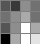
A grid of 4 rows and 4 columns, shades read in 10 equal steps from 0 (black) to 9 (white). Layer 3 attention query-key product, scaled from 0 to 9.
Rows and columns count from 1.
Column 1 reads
3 4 3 0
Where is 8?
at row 4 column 4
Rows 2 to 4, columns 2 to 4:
5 6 4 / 5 9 6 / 6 9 8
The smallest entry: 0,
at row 4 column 1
